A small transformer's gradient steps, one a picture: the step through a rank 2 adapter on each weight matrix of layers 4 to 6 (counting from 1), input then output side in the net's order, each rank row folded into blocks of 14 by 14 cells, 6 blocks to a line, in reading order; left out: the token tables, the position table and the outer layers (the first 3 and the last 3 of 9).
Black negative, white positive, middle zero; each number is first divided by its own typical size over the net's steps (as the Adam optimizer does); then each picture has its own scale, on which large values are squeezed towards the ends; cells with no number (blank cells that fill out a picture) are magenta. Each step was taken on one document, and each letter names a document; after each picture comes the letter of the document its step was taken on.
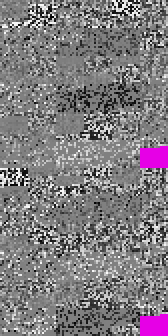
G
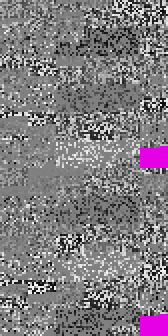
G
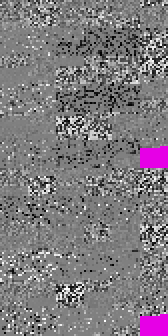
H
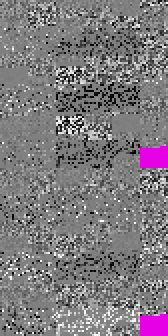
H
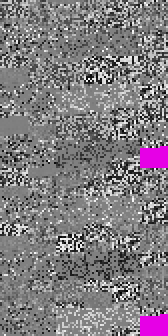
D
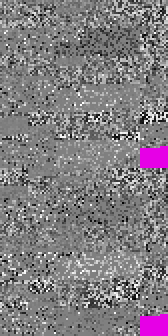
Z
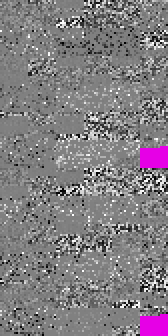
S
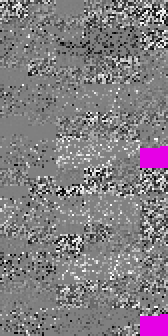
S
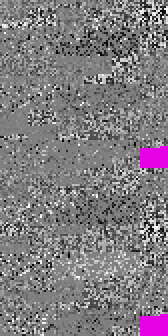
Z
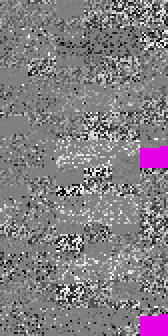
S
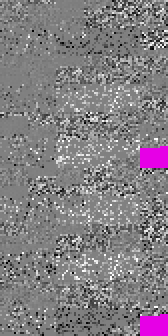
S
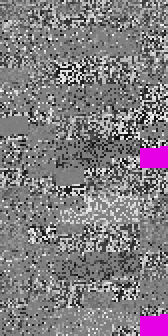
D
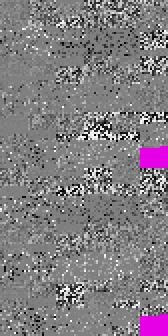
S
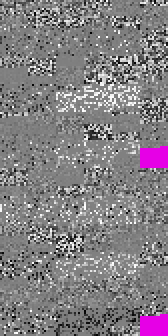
H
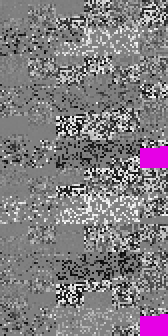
D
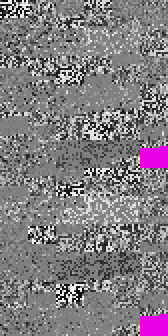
D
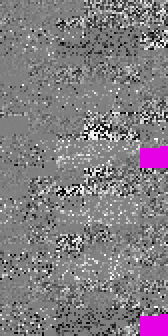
S
